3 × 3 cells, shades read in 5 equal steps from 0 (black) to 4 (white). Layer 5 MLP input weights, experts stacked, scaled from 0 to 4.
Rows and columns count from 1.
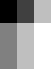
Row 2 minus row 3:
0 0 0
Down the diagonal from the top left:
0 3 4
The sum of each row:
4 9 9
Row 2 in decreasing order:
4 3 2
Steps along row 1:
up up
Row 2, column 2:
3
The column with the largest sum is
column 3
